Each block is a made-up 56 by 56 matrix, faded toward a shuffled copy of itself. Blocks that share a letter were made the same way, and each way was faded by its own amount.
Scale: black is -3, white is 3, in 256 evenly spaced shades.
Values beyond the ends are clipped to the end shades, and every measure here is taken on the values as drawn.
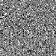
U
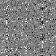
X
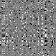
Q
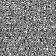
U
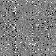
X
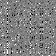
X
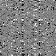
X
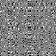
Q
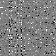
X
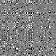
Q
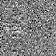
U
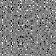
X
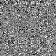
U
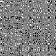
Q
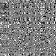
Q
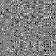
Q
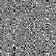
Q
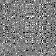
Q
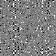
X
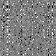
X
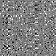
Q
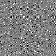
Q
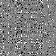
X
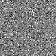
U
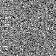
U
